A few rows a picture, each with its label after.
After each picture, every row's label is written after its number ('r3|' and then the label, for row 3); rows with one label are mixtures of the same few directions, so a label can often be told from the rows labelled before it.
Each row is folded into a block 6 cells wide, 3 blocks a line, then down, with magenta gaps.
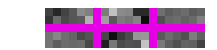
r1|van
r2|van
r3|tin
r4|van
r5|van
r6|tin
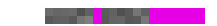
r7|tin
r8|van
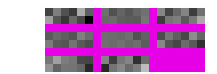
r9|tin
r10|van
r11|tin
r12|tin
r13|van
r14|tin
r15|van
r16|tin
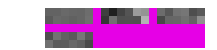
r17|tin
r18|van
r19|tin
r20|tin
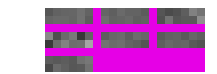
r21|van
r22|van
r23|van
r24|tin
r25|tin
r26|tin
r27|van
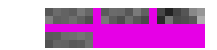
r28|tin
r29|tin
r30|van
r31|van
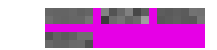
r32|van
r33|tin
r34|van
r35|tin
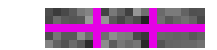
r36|van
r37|tin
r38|van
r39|tin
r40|van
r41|tin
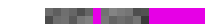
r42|tin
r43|van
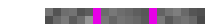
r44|tin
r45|van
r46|van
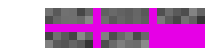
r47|tin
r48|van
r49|tin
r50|tin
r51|tin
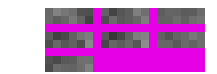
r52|van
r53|van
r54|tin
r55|van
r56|van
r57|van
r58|van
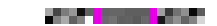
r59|tin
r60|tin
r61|tin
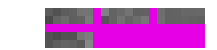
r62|van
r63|tin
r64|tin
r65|van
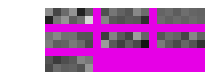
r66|tin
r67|tin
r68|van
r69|van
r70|tin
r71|tin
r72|van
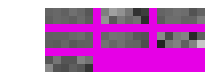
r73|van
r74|van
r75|tin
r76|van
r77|van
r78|tin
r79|tin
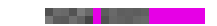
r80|tin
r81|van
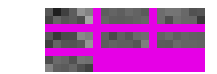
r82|van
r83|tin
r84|van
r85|van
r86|van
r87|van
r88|tin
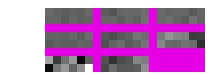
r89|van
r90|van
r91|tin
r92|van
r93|van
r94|van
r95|tin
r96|van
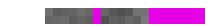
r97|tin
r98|van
